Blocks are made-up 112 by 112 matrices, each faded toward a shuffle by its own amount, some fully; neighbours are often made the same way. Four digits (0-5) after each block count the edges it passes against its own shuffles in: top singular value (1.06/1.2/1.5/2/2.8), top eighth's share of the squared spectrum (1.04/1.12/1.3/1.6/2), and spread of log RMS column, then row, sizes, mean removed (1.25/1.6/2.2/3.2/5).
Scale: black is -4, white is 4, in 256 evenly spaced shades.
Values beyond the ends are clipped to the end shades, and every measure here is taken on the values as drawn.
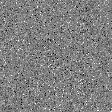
0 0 1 0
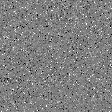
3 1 0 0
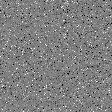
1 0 0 0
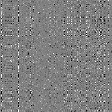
5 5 4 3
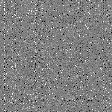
4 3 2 1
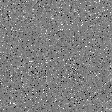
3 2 1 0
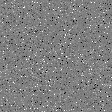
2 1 0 0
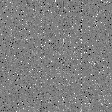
3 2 1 0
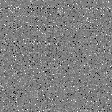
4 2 1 2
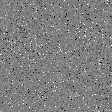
0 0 0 0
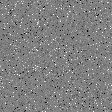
0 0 0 0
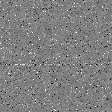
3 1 0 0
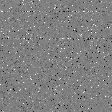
3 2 0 1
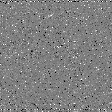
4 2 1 1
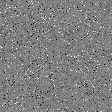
1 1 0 0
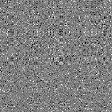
4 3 2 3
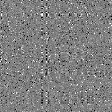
4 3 2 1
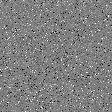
0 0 0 0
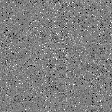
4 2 1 1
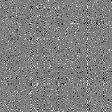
4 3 2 2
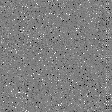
3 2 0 0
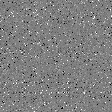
3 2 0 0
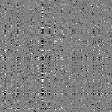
5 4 3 3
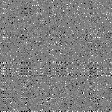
4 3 2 3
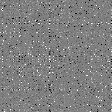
4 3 2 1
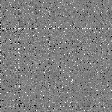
4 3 2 2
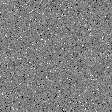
0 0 0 0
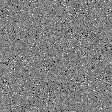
2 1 0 0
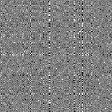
5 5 3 3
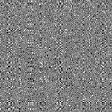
5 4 3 3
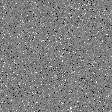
0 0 0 0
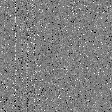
2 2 2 0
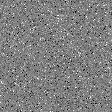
2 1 0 0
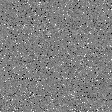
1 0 0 1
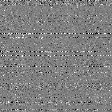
3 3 2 4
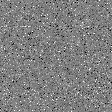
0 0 0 1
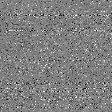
2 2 1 3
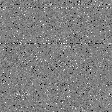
2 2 0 2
